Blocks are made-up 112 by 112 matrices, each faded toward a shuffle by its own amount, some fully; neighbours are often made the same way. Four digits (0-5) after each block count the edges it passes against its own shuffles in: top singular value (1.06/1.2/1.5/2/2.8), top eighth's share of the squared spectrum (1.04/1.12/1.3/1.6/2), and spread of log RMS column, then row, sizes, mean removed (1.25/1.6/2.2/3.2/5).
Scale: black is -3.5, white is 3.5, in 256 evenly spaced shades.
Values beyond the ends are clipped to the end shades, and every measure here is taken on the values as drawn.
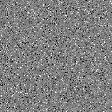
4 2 1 1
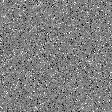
2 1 0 0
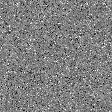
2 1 0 0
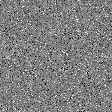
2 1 0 0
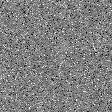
0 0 0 0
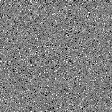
3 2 1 1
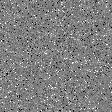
0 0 0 0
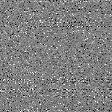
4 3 1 2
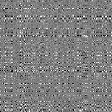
5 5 3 4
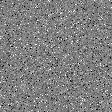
1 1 0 0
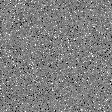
0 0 0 0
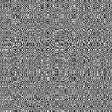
5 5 4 4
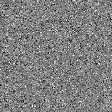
3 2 1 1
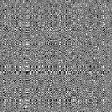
5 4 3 3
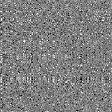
4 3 2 2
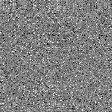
4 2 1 1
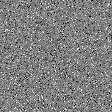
2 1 0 0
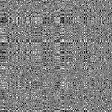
5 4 3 3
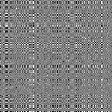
5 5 4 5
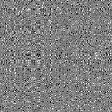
5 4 3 3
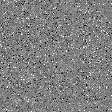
1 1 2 1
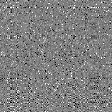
5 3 2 2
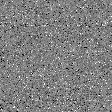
0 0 0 1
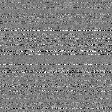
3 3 0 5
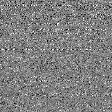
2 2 0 3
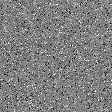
0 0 0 0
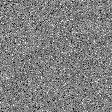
0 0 0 0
